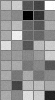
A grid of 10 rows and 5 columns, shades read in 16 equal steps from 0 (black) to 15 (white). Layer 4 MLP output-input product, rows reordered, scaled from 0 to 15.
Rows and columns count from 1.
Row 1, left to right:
11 12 5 4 15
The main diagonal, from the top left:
11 8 6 6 12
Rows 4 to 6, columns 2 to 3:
14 6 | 9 5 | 9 8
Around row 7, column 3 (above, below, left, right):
8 10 10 8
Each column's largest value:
13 14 13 12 15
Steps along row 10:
down up down down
